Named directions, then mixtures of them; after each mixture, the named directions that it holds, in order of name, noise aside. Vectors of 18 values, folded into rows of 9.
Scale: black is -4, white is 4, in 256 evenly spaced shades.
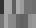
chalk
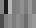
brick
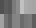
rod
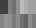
brick, chalk, rod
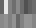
brick, chalk, rod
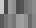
brick, chalk, rod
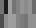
brick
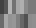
brick, chalk, rod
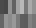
brick, chalk, rod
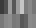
brick, chalk, rod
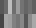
brick, chalk, rod
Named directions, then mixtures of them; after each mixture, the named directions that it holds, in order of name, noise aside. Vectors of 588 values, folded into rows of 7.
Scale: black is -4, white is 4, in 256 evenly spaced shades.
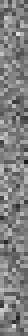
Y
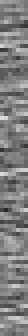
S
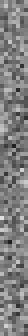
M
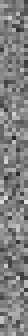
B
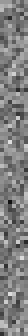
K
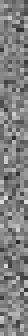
B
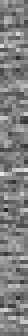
S, Y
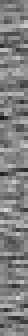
S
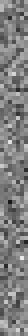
K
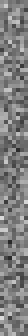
B, M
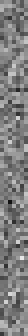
K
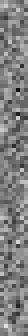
K, M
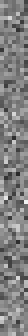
B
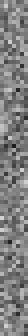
M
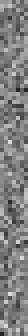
K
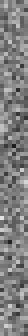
M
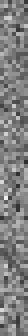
B, Y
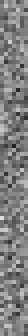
M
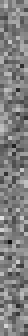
M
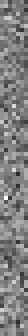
B, Y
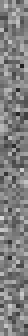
M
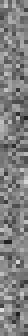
M, Y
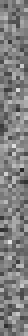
M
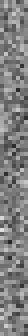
M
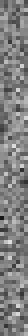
M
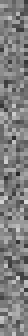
B
